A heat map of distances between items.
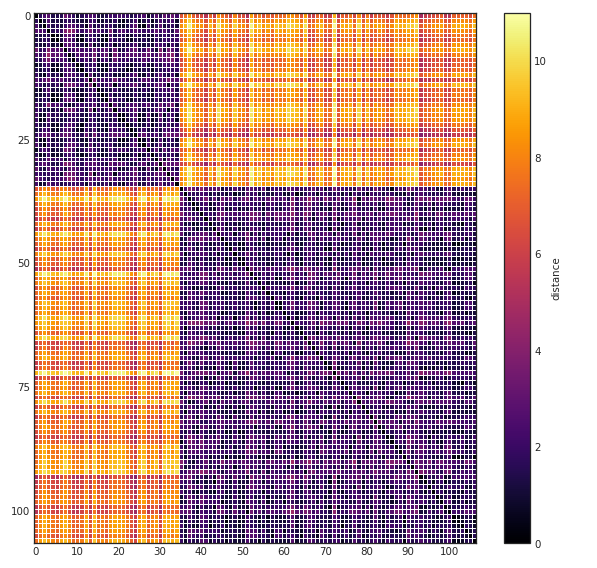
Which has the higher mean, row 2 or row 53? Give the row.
2
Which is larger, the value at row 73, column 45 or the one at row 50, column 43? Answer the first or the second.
the first
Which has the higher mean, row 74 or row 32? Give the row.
32
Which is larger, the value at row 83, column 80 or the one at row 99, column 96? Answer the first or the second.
the first
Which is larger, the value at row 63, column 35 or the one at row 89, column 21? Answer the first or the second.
the second
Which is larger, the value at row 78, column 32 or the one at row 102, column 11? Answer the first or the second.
the first
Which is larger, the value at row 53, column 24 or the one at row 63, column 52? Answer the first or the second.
the first
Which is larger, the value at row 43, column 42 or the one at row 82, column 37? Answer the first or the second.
the second
